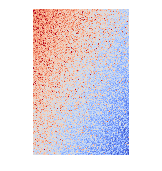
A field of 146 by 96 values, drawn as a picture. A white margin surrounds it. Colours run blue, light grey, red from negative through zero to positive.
Grain: fine. Histogram: bell-shaped. Ninth with the lowest average: bottom right. Mirror symmetry: none. Stripes: none. Ninth with the highest average: top left. Slope: up to the top left.
